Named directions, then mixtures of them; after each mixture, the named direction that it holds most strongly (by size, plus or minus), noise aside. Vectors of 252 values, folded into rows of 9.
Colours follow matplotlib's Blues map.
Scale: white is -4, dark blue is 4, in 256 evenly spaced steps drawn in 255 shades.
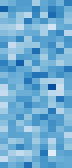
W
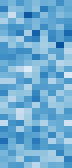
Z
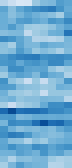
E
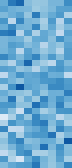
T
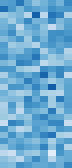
W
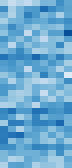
E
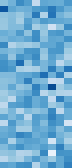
W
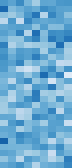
Z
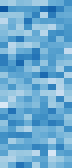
W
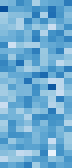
W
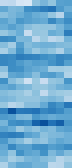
E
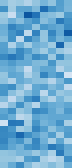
Z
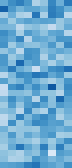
W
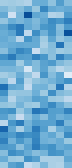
Z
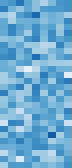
Z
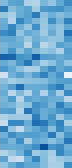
T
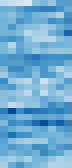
E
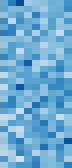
T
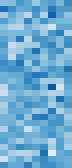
W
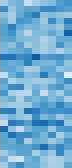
E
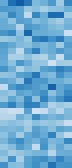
E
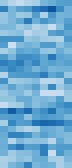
E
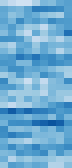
E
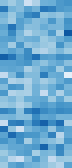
E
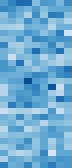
W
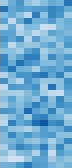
W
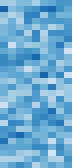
Z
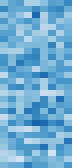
T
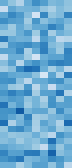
Z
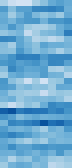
E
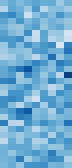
Z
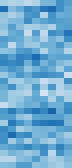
E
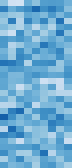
T
